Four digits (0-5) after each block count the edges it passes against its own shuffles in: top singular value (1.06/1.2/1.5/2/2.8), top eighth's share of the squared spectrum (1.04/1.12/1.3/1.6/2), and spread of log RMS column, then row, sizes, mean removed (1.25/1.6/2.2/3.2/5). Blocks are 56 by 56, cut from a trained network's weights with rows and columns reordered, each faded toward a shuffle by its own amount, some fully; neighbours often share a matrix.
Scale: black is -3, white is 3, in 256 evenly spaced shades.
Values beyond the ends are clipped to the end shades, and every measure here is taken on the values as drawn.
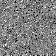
1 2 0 0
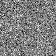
0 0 0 0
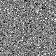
0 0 0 0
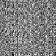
3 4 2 2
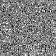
3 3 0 2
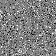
1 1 0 0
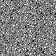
0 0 0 0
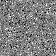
0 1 0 0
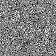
1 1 0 0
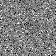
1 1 0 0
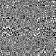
3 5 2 3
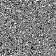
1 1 0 0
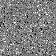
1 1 0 0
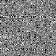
3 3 2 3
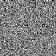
2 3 0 2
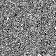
0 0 0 0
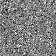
0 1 0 0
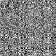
3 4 1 2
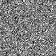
2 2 0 0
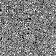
1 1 0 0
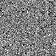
1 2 0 1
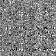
2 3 1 2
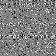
3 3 0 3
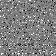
2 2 0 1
